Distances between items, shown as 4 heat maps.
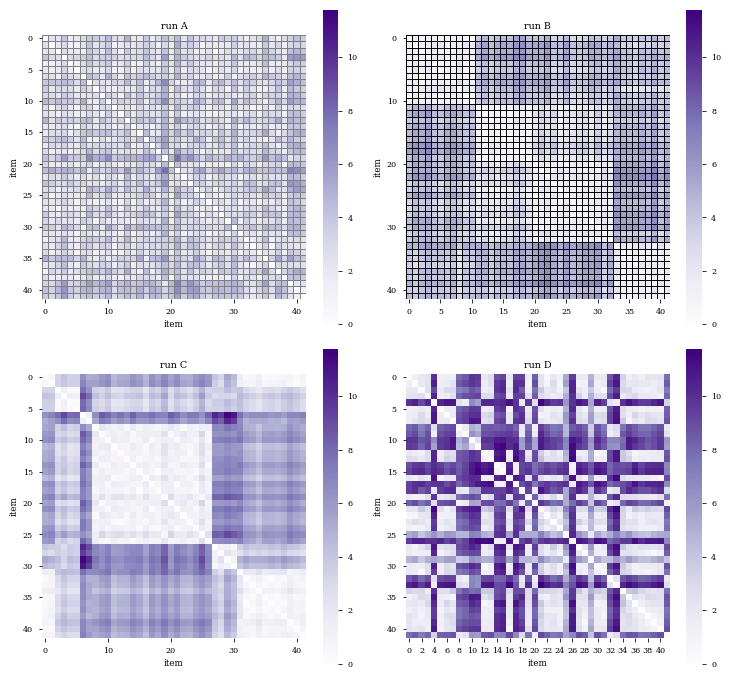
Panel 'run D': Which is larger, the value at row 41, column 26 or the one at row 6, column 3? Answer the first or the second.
the first
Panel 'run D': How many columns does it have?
42
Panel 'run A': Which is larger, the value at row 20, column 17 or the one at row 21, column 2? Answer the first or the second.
the second
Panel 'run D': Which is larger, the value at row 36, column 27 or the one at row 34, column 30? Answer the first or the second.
the second
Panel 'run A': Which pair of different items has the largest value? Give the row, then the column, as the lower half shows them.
21, 19
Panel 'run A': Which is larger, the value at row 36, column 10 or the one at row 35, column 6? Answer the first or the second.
the second
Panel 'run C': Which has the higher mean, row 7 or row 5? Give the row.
7
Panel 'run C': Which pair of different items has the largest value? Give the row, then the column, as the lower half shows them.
29, 6
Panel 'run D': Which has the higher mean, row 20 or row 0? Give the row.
20
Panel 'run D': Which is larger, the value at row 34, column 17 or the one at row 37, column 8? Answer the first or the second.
the first
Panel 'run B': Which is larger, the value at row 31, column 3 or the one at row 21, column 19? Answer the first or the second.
the first
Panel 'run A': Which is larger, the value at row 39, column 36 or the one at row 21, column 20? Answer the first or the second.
the second
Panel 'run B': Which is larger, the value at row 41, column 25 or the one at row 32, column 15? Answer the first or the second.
the first
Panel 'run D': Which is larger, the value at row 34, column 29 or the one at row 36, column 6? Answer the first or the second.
the first
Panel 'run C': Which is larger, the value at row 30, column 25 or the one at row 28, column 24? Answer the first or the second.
the first
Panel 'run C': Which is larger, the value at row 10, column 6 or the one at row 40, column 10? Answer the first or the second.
the first
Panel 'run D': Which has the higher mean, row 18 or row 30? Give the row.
18
